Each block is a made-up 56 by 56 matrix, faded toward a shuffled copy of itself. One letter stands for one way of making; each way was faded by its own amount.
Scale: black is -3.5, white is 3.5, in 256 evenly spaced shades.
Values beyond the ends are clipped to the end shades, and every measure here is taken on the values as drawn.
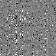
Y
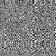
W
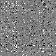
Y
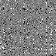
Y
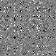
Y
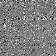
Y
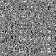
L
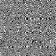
W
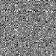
L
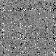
Y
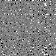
Y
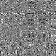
L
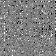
Y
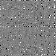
Y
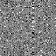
L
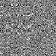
W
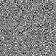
L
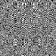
W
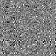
W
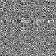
W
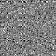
L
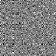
W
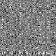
L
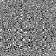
L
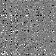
Y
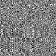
W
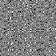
L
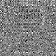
L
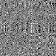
W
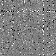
Y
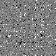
Y
